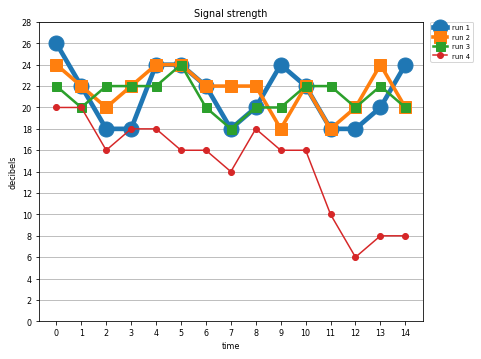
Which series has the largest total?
run 2
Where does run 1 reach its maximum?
0
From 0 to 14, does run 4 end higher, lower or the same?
lower
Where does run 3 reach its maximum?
5
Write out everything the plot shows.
Title: Signal strength
x-axis: time, ticks 0 1 2 3 4 5 6 7 8 9 10 11 12 13 14
y-axis: decibels, ticks 0 2 4 6 8 10 12 14 16 18 20 22 24 26 28
Legend: run 1, run 2, run 3, run 4
Values:
run 1: 26 22 18 18 24 24 22 18 20 24 22 18 18 20 24
run 2: 24 22 20 22 24 24 22 22 22 18 22 18 20 24 20
run 3: 22 20 22 22 22 24 20 18 20 20 22 22 20 22 20
run 4: 20 20 16 18 18 16 16 14 18 16 16 10 6 8 8
